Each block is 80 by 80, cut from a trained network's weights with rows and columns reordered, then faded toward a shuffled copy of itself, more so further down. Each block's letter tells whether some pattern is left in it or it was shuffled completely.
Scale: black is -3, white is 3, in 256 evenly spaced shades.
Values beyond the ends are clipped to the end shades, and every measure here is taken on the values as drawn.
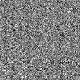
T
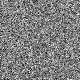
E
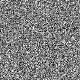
T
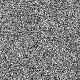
E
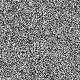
E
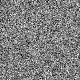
E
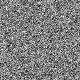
E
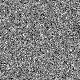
E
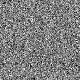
T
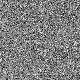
E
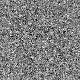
T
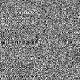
T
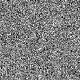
T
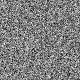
E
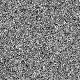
E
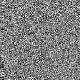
T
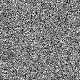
T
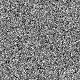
E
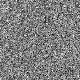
T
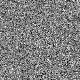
T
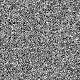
T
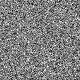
E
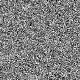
T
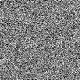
T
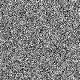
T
